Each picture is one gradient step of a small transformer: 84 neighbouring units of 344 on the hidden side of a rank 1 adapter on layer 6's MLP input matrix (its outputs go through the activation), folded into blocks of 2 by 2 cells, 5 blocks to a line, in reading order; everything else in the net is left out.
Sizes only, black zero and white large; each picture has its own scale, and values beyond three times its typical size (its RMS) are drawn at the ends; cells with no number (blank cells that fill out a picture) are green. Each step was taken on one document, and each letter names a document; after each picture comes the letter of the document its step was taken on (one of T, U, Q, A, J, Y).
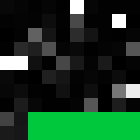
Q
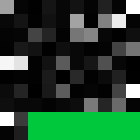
Q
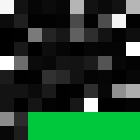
Q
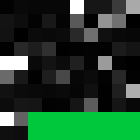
Q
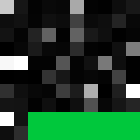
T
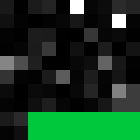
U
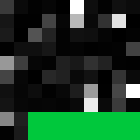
Q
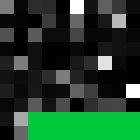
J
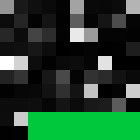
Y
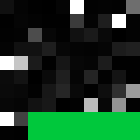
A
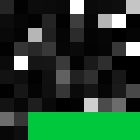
A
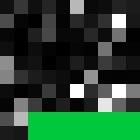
J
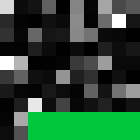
J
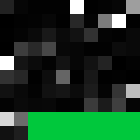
A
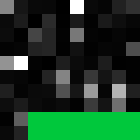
Y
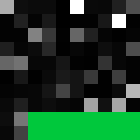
Y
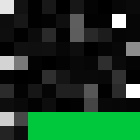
T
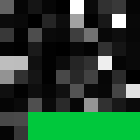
J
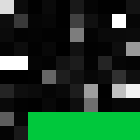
T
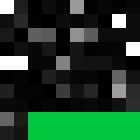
T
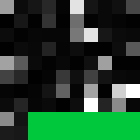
Y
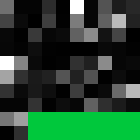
J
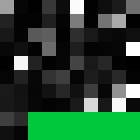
Q
